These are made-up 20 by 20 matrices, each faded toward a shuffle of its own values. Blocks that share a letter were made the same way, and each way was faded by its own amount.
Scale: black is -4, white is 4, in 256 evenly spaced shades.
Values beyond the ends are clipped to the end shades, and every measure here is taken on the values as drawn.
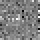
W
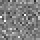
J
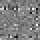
W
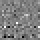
W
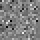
J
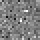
J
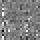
W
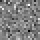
J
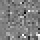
W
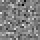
J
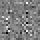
W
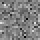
J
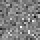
J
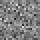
J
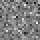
J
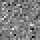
J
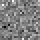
J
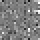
W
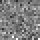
J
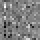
W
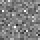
J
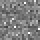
J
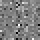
W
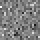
J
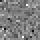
J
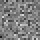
J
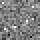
J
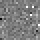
J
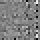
W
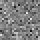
J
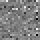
W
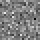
J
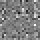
W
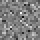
J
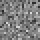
J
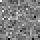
J
